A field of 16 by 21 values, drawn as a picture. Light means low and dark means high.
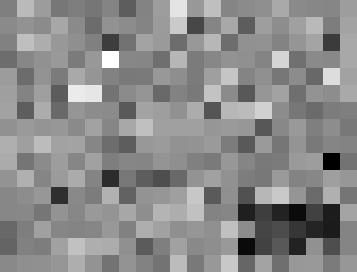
Odd patch: higher, in the bottom right. Ninth with the highest average: bottom right. Roughest part: bottom right. Mirror symmetry: none.
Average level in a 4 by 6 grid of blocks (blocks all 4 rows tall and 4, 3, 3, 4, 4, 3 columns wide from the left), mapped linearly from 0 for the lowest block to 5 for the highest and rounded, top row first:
1 1 1 0 1 1 | 1 0 1 0 1 1 | 1 1 2 1 1 2 | 1 0 1 0 5 3
